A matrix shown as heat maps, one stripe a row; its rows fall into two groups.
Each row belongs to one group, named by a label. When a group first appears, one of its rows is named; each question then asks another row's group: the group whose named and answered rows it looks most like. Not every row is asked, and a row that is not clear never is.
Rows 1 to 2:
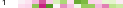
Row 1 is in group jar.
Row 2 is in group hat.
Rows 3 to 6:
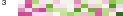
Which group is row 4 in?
hat
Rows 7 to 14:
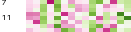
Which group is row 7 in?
hat
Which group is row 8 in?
hat
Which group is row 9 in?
hat
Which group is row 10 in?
hat
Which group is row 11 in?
hat
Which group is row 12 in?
hat
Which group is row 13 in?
hat
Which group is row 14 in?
jar
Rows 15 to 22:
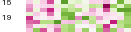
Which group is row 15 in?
jar
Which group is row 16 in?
jar
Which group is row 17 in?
jar
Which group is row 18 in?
jar
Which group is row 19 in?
jar
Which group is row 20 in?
hat
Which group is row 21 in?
jar
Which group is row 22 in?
jar
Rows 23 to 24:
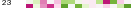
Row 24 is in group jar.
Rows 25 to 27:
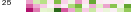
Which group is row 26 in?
jar
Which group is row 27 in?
hat
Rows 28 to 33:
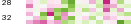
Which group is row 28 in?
jar
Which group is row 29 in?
jar
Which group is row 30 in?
jar
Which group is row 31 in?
hat
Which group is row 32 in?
hat
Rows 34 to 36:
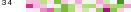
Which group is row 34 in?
hat
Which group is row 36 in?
jar
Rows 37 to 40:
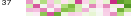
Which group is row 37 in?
hat
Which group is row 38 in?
jar
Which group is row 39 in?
jar
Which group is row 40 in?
hat
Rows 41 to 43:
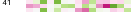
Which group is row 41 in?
hat
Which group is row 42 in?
jar
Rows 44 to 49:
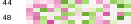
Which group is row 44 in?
jar
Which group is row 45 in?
jar
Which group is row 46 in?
hat
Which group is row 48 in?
hat
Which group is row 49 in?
jar
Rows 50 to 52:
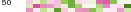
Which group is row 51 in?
jar
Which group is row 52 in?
hat
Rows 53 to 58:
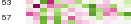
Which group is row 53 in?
hat
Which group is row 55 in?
hat
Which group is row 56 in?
hat
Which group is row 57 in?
hat
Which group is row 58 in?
hat
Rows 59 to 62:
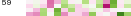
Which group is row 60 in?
jar
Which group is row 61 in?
hat
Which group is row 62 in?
hat
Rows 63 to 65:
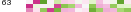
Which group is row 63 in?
hat
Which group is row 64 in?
jar
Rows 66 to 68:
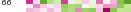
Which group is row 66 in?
hat
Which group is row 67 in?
jar
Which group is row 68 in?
jar
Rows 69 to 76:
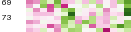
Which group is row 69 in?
hat
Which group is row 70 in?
hat
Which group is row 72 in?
jar
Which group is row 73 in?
jar
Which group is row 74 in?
jar
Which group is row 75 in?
jar
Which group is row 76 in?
jar
